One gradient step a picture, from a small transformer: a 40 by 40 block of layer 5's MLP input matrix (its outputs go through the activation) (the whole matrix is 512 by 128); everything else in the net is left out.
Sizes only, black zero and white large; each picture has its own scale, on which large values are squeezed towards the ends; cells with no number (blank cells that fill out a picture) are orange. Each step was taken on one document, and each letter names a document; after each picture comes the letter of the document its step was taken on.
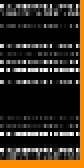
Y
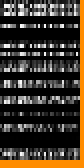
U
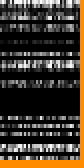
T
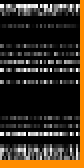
Y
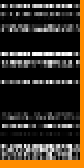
T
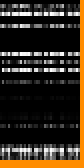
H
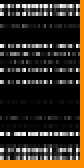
Y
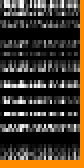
U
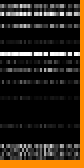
H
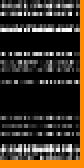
T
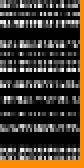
U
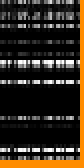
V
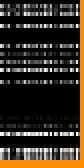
Y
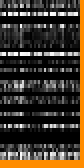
H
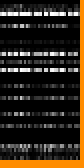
H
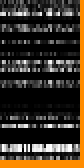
T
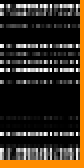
Y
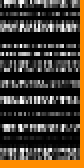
U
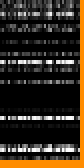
V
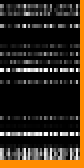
Y
